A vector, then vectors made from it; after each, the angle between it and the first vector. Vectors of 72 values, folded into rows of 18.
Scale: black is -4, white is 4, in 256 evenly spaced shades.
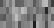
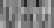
orthogonal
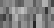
nearly parallel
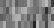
nearly parallel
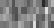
nearly opposite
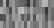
partly aligned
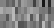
orthogonal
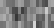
nearly opposite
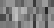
nearly parallel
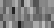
orthogonal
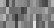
nearly opposite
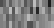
orthogonal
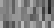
orthogonal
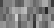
nearly parallel
